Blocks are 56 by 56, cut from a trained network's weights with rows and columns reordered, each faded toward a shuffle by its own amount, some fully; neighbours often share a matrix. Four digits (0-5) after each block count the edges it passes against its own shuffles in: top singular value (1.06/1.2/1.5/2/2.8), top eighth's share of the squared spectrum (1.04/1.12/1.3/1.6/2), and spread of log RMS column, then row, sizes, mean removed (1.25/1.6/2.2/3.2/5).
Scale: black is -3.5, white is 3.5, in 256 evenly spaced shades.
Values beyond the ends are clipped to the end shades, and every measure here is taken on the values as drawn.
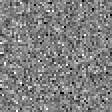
0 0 0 0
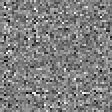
3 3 2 1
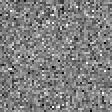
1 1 0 0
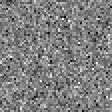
0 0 0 0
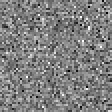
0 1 0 0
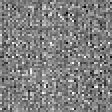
3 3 1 3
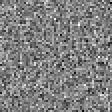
1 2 0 0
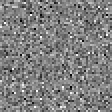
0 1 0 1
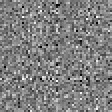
3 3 2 1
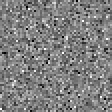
0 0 0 0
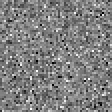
0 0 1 0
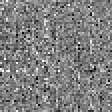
3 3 2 1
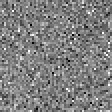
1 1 0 0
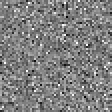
1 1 1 0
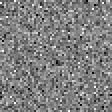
0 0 0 0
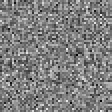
3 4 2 0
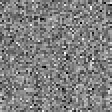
2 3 1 0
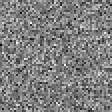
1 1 0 0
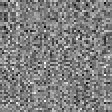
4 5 2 2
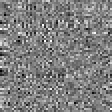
3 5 2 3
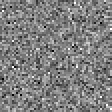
0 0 0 0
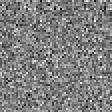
2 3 1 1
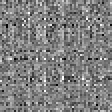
3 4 1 3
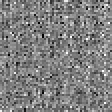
2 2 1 2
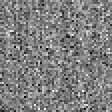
2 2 0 1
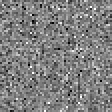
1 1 0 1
